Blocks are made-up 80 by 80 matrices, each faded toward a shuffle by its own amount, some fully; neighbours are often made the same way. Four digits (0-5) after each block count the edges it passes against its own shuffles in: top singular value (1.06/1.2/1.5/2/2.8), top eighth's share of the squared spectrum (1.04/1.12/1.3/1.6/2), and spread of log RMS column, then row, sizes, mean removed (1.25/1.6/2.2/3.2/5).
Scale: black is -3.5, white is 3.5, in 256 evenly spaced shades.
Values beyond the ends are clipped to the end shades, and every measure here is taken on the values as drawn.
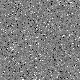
1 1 0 0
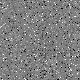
2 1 1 0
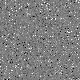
0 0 0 0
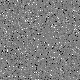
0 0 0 0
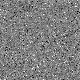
0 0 0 0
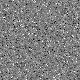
0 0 0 0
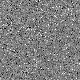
0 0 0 0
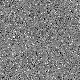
2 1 0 0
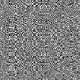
4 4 3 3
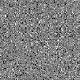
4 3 2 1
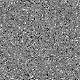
3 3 1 1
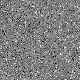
1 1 0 0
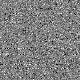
1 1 0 2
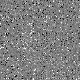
3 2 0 1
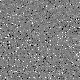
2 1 0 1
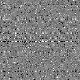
4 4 2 2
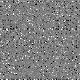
3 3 1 2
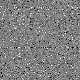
3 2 0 1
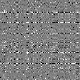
5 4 2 3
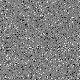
3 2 0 1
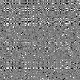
5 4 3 3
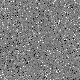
0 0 0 0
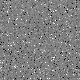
2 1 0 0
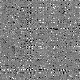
4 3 2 2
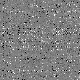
3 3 1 2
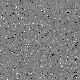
2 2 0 1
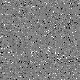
3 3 1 1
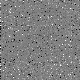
3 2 1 1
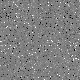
2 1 0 0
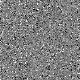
2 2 2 0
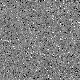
1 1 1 0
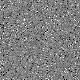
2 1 1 0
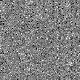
3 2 1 1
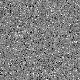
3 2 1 0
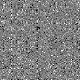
4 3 2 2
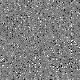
3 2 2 0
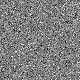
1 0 0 0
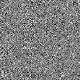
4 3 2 1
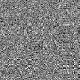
4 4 2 2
